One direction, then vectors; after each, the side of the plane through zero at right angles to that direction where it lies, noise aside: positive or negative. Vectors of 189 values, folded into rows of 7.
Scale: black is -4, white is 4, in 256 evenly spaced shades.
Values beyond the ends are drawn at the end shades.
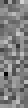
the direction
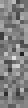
negative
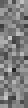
positive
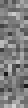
positive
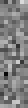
positive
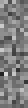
negative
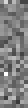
negative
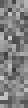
positive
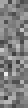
negative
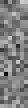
positive
